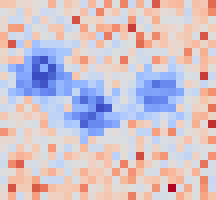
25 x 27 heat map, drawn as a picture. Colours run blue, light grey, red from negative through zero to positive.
There are three dips. On average the colour sits 50% of the way up the scale. No row or column stands out.
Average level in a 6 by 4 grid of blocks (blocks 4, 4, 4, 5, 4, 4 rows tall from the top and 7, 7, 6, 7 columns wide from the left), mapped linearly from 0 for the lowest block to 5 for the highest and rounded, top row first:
4 5 5 5
3 4 5 5
0 2 2 3
4 1 2 4
4 4 4 4
5 5 5 5
